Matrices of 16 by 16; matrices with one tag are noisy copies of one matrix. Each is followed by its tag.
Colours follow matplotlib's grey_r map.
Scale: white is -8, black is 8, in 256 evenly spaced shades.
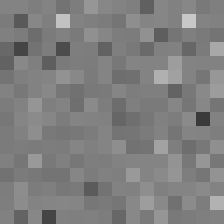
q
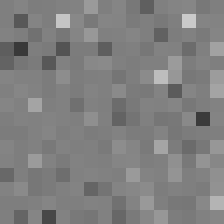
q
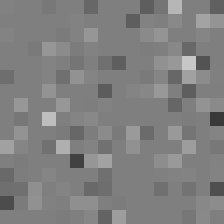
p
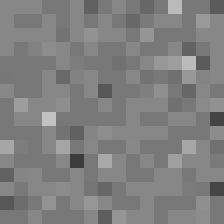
p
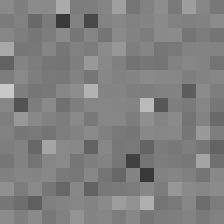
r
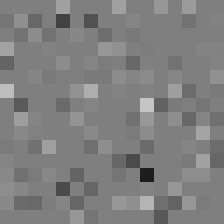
r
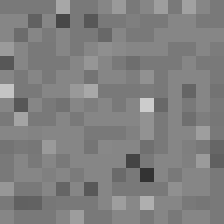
r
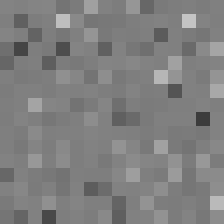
q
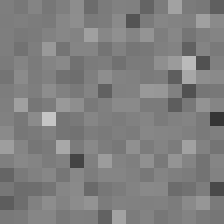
p
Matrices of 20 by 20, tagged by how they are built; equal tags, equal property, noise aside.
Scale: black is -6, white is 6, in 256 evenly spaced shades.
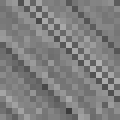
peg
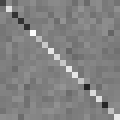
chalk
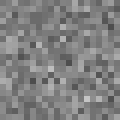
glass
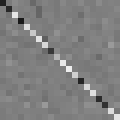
chalk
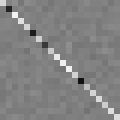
chalk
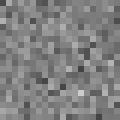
glass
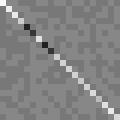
chalk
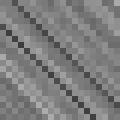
peg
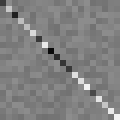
chalk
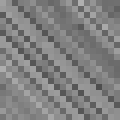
peg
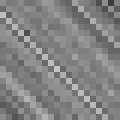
peg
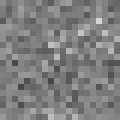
glass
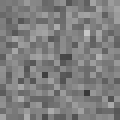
glass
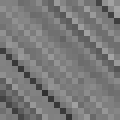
peg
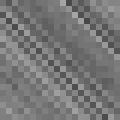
peg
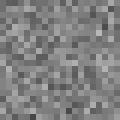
glass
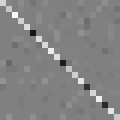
chalk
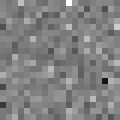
glass
